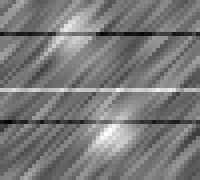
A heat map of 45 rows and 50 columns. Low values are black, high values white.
Histogram: heavy tails on both sides. Ninth with the highest average: bottom middle. Slope: none. Bumps: two. Odd lines: rows 9, 23 and 31. Ninth with the lowest average: bottom left.
